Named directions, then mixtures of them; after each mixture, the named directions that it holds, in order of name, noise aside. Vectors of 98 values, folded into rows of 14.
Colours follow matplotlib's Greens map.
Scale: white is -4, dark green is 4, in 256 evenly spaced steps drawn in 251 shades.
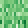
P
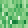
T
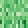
P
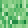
T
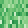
P, T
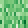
P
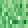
T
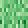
P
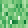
T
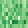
T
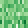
P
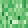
T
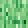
P, T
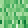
P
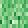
P, T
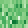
T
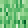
P, T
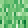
P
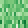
P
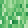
P, T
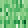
P, T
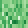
T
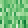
P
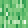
P, T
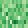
T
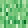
P, T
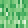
P, T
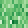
P, T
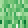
P
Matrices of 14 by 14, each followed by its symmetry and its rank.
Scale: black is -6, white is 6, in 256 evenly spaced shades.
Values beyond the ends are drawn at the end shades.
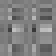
neither, rank one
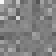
symmetric, rank three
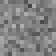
neither, full rank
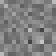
symmetric, rank three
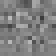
neither, rank three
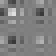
symmetric, rank one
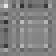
symmetric, rank one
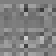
neither, rank two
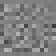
neither, rank three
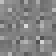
symmetric, rank three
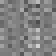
neither, rank two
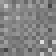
symmetric, rank three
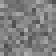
neither, full rank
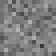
neither, full rank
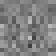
neither, rank two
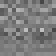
neither, rank three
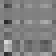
neither, rank one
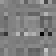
neither, rank two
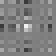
symmetric, rank one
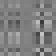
neither, rank one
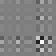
symmetric, rank one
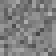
neither, full rank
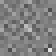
symmetric, rank three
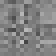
neither, rank three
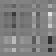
neither, rank one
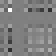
symmetric, rank one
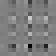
neither, rank one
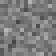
neither, full rank
